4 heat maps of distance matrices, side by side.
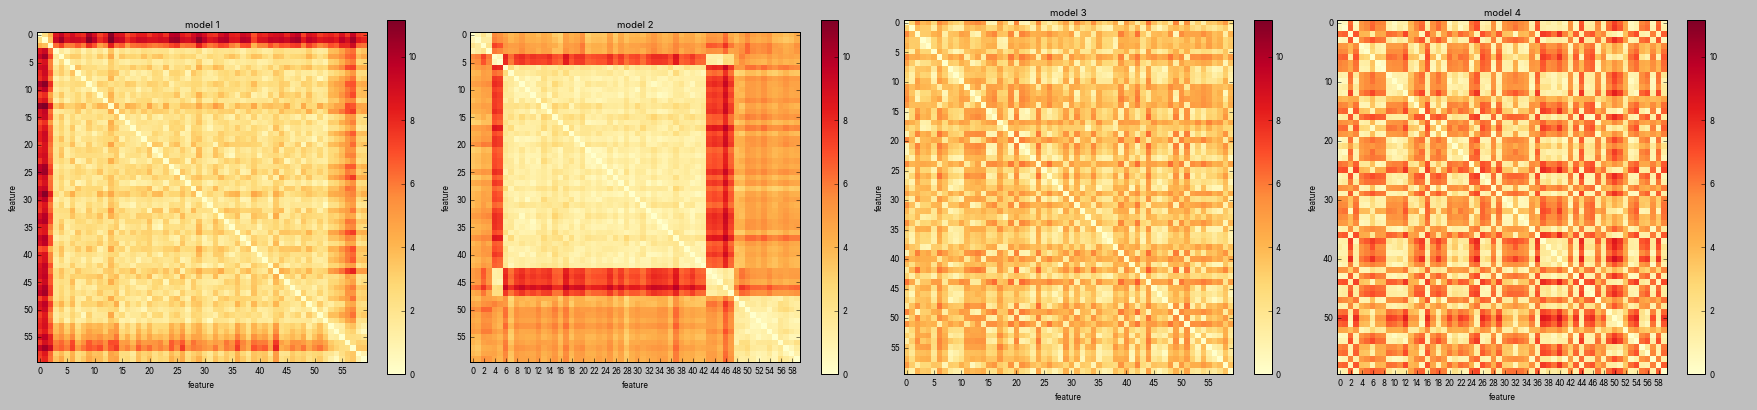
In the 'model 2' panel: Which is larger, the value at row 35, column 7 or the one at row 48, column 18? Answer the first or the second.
the second
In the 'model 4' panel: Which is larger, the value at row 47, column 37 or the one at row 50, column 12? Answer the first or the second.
the second
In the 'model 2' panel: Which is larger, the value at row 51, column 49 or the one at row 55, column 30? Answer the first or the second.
the second
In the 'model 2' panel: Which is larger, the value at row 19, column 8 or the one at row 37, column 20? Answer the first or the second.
the second
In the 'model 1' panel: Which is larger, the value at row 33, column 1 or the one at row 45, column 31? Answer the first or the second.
the first
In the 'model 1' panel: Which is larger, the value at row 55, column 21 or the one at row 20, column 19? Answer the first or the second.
the first
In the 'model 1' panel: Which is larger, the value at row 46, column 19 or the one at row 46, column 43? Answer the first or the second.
the second
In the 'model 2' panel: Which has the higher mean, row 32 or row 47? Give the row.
47
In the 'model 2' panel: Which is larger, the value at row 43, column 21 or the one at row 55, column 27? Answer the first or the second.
the first
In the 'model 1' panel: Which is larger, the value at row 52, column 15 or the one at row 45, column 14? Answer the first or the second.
the second
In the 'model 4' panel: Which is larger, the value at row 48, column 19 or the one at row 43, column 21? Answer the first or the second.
the first
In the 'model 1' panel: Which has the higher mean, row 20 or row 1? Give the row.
1
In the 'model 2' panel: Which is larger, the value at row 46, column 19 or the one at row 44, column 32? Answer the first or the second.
the first
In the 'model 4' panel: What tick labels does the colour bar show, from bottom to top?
0, 2, 4, 6, 8, 10
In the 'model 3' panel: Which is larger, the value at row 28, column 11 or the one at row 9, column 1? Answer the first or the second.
the first
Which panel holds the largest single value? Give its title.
model 1
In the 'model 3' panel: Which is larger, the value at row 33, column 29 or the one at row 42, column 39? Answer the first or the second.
the first
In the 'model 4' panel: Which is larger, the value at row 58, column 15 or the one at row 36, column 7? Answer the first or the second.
the second
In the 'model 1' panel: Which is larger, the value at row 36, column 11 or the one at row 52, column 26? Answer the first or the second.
the second
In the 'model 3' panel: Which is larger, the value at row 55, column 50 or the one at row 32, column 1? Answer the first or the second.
the first
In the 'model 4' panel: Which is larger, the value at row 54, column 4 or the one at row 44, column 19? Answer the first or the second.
the first
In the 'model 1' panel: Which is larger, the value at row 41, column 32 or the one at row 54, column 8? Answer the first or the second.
the second
